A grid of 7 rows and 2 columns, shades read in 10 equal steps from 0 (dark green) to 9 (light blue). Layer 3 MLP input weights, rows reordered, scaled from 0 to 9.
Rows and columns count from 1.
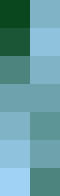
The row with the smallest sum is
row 1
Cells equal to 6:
3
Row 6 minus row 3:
4 -1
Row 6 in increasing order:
6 8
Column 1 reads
0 1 4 6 7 8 9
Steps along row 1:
up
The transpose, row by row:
0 1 4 6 7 8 9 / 7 8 7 6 5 6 4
